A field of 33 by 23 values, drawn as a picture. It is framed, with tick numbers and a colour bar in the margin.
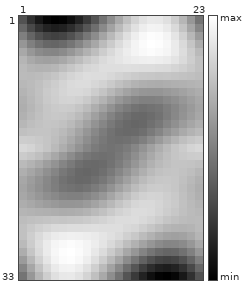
Symmetry: a half turn. Lone odd cells: none. Slope: none. Average level on the scale: 70%.
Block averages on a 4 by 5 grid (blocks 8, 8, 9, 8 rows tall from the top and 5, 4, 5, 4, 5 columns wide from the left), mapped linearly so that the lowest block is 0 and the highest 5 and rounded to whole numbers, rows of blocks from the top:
00354 | 33102 | 20133 | 45300
